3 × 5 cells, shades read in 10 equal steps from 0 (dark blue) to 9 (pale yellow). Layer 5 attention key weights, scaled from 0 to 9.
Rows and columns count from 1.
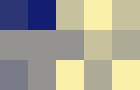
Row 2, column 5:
6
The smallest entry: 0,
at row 1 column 2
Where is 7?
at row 1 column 3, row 1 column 5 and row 2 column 4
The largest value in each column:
5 5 9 9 9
